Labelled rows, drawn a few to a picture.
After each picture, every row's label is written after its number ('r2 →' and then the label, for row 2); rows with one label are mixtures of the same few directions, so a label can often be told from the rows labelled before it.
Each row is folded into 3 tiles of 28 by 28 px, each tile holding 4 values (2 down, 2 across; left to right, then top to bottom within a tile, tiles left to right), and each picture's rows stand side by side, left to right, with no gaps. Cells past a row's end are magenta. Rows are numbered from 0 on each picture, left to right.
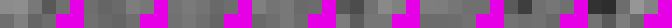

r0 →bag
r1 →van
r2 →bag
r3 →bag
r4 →bag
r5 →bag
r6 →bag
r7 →bag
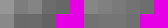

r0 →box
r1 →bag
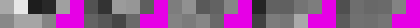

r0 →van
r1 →van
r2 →van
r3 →box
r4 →box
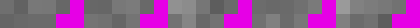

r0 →van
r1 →van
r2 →bag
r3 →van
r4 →box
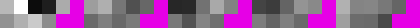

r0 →van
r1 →bag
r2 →bag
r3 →bag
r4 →box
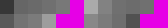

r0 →box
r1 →box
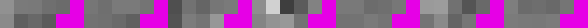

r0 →box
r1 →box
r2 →box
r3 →van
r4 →van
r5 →bag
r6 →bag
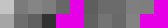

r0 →box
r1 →box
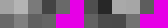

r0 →bag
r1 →van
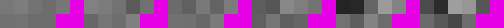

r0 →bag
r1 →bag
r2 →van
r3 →van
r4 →bag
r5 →van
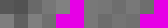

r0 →bag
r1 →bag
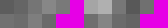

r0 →bag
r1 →bag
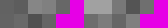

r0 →van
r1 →bag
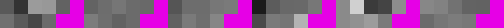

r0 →van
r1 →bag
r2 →box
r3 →box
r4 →van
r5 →bag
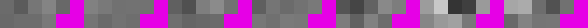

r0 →van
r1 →box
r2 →van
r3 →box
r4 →bag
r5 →van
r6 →bag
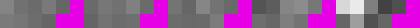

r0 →box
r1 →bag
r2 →van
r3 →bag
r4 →bag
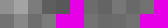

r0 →bag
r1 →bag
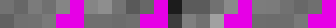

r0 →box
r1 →bag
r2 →box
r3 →bag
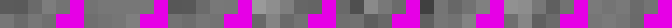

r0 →bag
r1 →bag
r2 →bag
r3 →bag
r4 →van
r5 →box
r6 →bag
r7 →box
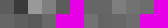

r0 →van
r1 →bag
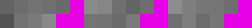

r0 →box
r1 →bag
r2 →bag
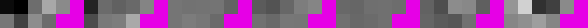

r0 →bag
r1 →box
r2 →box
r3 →bag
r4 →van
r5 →van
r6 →van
